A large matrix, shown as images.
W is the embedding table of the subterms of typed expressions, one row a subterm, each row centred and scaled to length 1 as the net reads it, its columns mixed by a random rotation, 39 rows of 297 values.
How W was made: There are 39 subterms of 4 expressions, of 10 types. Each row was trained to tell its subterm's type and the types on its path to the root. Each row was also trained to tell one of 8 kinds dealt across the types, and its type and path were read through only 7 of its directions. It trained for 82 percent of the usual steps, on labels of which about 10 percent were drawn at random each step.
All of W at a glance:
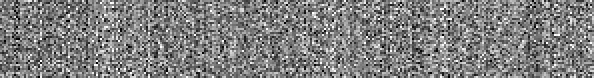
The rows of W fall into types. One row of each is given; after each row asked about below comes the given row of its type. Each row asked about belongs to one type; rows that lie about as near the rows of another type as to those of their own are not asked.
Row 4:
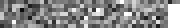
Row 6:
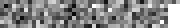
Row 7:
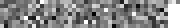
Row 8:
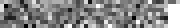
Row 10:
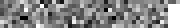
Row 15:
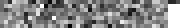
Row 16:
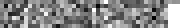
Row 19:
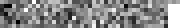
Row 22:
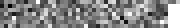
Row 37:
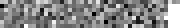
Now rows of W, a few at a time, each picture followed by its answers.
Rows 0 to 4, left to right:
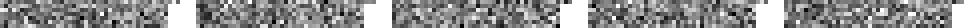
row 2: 37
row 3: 7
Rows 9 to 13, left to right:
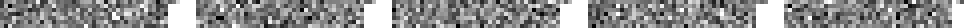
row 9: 22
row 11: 6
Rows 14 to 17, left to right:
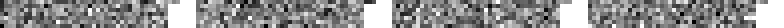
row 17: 37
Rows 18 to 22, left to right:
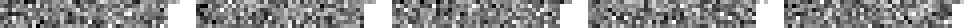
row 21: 7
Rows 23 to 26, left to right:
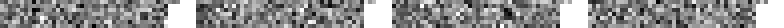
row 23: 16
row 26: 16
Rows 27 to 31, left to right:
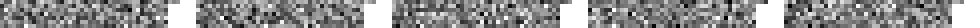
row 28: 7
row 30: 6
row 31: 8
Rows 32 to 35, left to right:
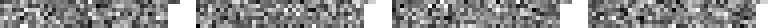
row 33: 6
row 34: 19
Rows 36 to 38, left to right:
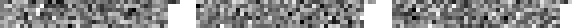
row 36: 15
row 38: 10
